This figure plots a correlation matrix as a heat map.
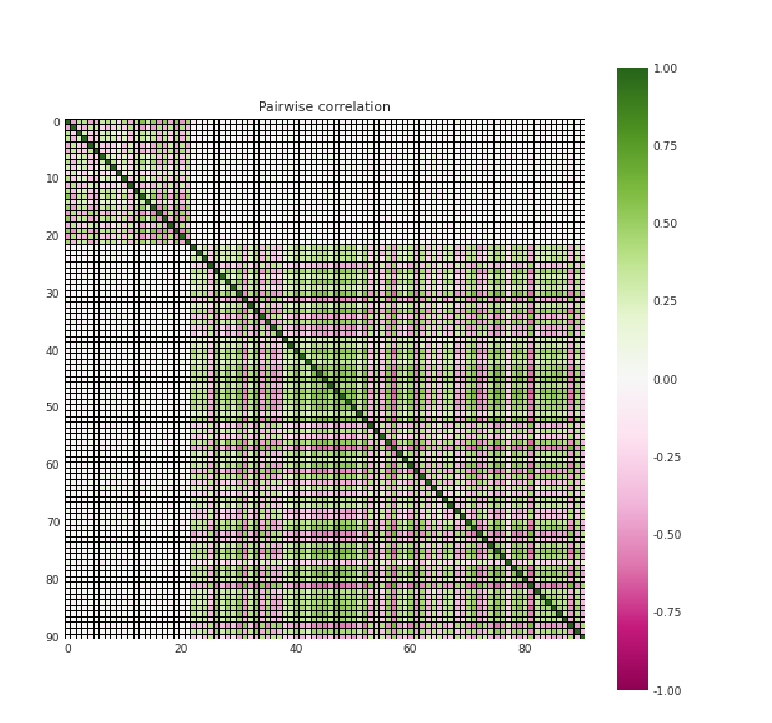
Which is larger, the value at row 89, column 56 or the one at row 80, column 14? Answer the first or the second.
the first
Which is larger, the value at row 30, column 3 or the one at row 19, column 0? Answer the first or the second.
the second
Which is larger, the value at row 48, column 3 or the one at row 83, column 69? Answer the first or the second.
the first
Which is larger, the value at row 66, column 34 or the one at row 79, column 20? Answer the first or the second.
the second
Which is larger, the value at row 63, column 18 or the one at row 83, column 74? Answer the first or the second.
the second
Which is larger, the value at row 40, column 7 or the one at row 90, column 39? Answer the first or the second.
the first
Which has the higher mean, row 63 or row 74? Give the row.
74
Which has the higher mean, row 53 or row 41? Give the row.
41
